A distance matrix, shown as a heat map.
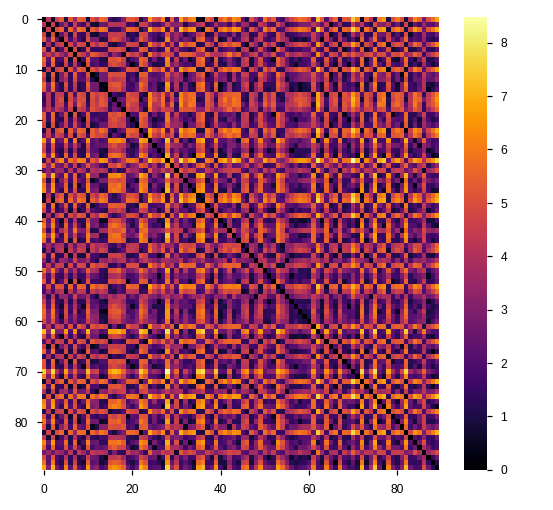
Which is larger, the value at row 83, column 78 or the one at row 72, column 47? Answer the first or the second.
the second
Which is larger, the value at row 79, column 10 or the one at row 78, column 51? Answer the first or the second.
the first
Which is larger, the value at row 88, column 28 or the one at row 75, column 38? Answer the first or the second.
the first
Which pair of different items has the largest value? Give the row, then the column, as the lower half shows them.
70, 28
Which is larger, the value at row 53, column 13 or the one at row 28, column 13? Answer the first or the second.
the second
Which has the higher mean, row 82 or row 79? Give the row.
82
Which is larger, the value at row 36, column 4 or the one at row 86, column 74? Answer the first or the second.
the first
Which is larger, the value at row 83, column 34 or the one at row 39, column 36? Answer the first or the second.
the first
